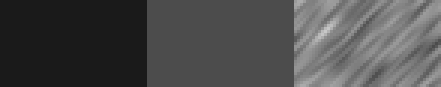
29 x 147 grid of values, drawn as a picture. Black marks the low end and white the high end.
The table splits into one row of 3 panels. Panel 1,1: very low, flat. Panel 1,2: low, flat. Panel 1,3: middling, slanting up to the right.
